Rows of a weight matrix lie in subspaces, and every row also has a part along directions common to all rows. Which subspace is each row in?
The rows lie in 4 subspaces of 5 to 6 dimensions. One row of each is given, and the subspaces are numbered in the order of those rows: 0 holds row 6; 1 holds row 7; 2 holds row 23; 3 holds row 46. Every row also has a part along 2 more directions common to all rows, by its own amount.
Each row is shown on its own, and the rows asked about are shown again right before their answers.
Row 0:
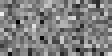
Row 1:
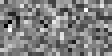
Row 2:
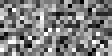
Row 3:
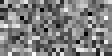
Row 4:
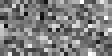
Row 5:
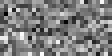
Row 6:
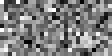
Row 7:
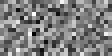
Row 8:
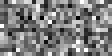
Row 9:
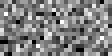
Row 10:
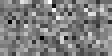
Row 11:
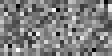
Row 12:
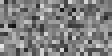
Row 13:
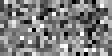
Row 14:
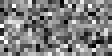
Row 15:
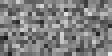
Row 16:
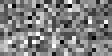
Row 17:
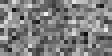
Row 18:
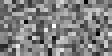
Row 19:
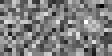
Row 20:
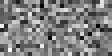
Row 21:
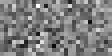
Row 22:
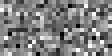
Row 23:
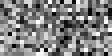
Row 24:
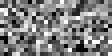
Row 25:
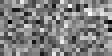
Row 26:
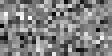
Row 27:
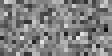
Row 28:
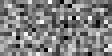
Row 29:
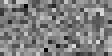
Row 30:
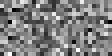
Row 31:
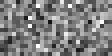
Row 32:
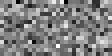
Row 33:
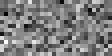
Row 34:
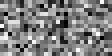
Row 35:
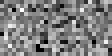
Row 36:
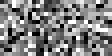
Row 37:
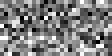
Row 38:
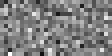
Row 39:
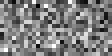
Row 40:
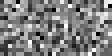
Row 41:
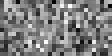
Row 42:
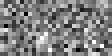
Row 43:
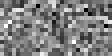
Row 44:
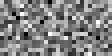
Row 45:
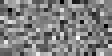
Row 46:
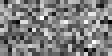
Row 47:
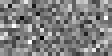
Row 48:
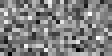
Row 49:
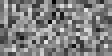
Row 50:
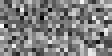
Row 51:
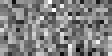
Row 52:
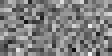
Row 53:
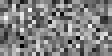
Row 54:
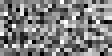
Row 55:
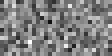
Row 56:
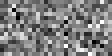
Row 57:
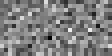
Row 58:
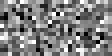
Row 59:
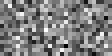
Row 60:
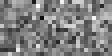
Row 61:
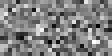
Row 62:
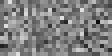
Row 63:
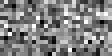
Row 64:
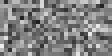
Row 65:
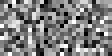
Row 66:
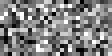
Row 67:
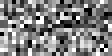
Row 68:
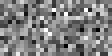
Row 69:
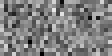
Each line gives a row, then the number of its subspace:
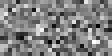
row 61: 1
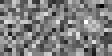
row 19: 3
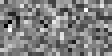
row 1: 2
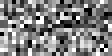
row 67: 0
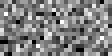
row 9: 2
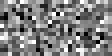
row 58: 0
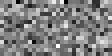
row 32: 3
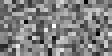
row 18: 1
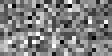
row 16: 0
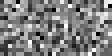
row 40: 0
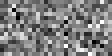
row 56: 1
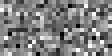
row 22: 3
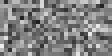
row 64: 3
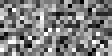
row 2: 1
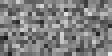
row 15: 3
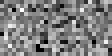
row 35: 0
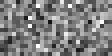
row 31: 0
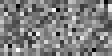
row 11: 0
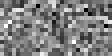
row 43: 2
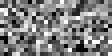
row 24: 1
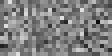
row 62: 1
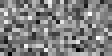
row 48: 2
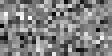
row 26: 0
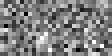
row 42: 1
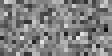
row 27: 3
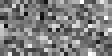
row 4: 1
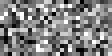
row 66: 0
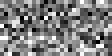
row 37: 1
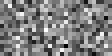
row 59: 1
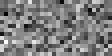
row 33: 3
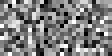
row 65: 1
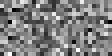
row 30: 2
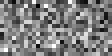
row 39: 0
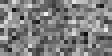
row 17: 3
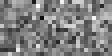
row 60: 0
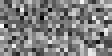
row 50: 1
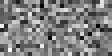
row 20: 3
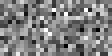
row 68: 2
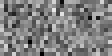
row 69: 0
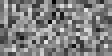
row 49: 0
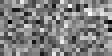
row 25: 2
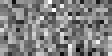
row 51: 2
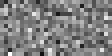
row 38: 1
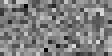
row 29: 2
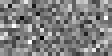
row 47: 2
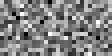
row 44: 2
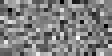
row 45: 3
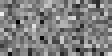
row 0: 2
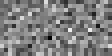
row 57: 3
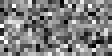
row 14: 3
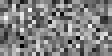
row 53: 0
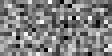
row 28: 2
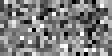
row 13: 3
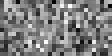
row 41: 0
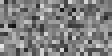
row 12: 3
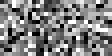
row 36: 3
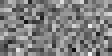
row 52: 1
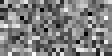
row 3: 2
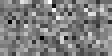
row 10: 2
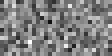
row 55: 0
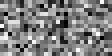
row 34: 3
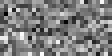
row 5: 1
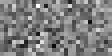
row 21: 0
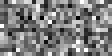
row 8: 0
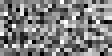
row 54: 1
